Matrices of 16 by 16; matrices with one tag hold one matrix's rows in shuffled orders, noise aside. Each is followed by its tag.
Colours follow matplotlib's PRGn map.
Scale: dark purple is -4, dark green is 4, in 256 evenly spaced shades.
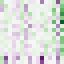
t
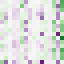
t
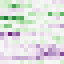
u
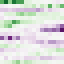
u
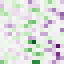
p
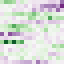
u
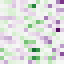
p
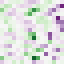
p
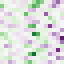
p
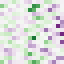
p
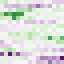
u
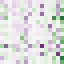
t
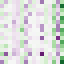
t
